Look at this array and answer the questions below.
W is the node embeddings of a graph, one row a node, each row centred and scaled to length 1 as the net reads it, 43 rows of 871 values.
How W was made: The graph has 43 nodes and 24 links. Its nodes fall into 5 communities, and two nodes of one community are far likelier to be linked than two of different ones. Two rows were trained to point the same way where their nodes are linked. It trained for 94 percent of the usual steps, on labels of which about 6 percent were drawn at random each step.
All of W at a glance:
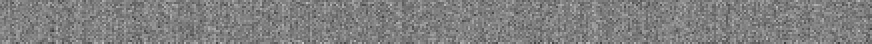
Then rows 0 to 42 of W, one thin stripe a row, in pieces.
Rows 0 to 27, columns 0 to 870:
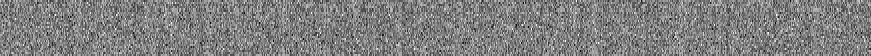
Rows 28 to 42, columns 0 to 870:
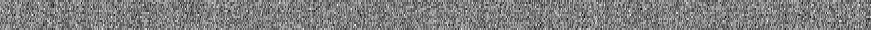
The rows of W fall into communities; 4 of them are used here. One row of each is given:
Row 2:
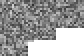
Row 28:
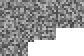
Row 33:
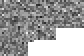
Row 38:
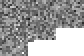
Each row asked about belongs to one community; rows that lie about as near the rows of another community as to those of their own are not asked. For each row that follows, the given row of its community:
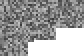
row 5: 2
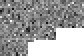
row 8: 33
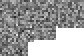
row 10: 28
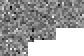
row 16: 2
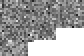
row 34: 38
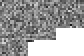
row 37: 33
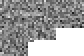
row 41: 33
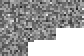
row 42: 28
